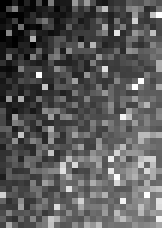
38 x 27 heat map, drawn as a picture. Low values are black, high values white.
Grain: fine. Ninth with the highest average: bottom right. Stripes: none. Slope: up to the bottom right. Ninth with the lowest average: top left.
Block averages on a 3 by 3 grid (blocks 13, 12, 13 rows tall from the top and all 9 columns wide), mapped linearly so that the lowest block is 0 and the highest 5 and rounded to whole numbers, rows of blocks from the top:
012
124
245
